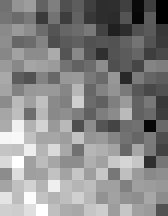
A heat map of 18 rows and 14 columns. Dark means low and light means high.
The halves do not mirror each other. The field climbs toward the bottom left. The ninth with the lowest average is the top right. The ninth with the highest average is the bottom left. There are no regular stripes.
